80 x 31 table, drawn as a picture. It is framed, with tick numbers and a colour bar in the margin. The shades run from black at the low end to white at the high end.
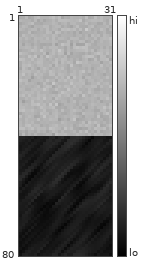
It is made of 2 by 1 panels. Panel 1,1: high, fine-grained, faint in contrast. Panel 2,1: very low, slanting up to the right, faint in contrast.
